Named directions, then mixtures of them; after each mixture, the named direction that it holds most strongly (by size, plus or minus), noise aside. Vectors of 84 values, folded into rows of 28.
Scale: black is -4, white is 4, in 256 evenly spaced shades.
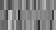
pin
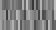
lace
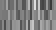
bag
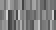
pin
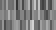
bag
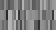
pin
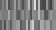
bag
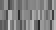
pin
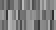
pin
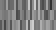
bag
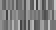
lace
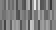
bag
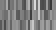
bag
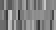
pin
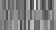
bag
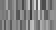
bag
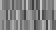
lace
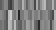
pin
